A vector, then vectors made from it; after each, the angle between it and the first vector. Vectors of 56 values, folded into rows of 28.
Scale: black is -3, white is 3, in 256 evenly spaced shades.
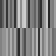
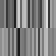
nearly parallel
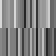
partly opposed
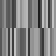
partly aligned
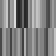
partly opposed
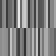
nearly parallel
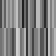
partly opposed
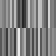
nearly opposite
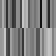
partly aligned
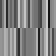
nearly parallel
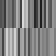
partly aligned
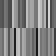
partly opposed
